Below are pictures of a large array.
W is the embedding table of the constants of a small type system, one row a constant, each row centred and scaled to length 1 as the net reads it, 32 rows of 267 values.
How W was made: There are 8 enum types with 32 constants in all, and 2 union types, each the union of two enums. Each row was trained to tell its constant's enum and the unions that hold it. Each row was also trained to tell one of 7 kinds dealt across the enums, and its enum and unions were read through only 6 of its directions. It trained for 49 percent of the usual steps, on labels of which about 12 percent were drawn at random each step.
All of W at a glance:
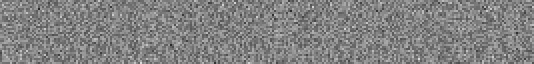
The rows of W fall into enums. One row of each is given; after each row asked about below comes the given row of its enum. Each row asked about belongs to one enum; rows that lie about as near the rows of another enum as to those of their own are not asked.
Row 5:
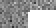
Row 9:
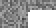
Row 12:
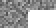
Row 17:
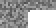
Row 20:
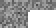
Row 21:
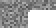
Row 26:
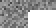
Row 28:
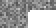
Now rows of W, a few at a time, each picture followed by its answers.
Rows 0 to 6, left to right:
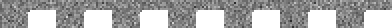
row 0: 9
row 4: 26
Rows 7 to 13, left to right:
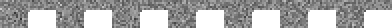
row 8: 5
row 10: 5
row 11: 21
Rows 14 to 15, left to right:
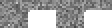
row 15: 26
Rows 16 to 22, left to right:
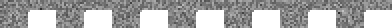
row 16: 21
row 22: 5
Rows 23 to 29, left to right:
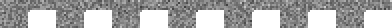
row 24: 26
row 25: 28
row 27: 12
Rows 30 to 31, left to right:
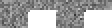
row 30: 21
